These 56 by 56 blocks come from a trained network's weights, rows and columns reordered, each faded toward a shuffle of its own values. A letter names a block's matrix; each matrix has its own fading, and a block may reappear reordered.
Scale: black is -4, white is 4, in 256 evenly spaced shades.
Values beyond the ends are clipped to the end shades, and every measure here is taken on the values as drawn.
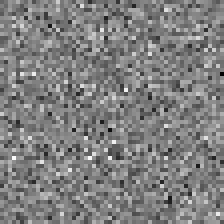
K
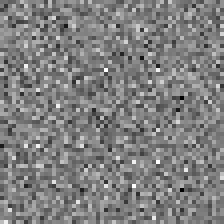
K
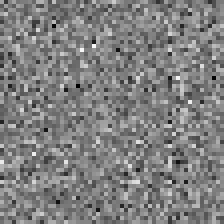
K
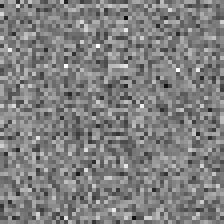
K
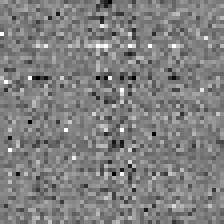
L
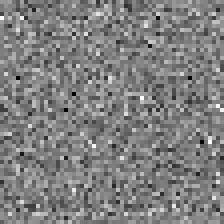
K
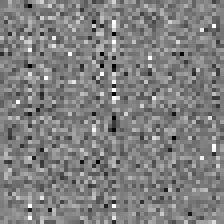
L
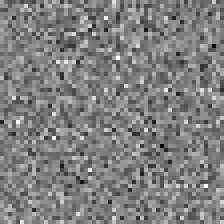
K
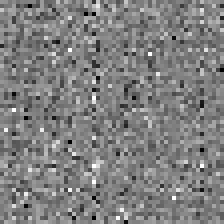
L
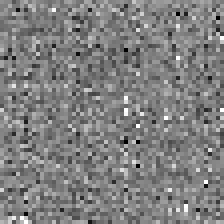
L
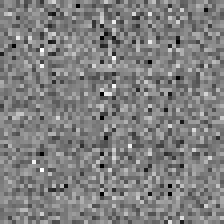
L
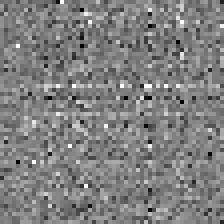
L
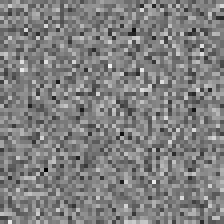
K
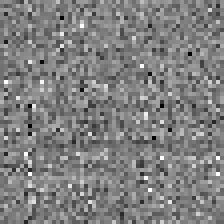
L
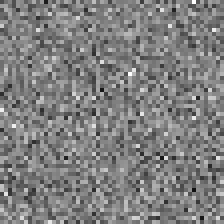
K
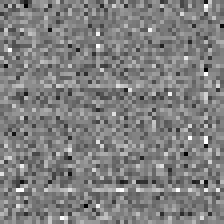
L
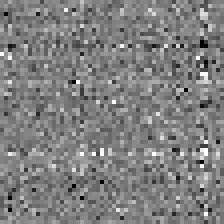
L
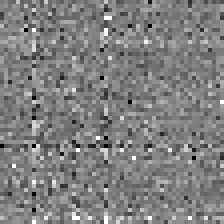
L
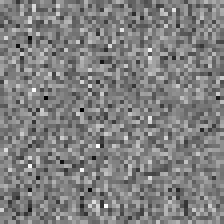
K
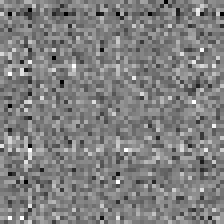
L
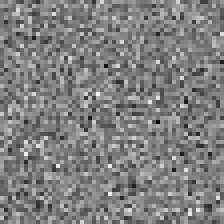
K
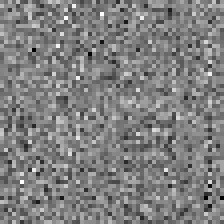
K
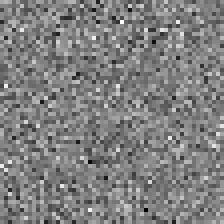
K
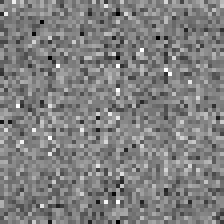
L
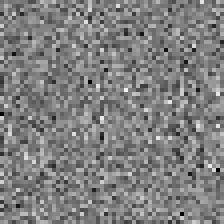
K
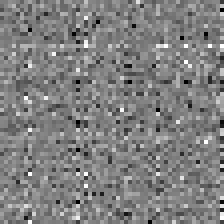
L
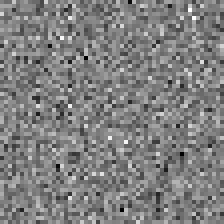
K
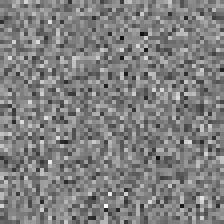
K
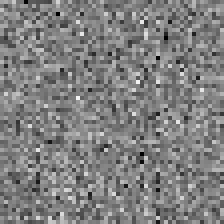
K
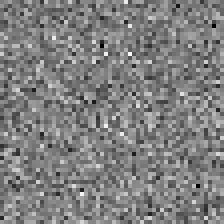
K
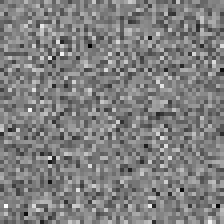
K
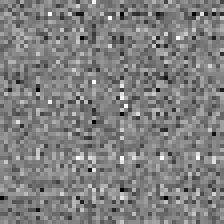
L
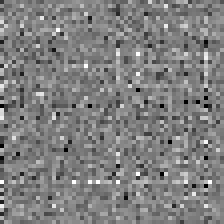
L
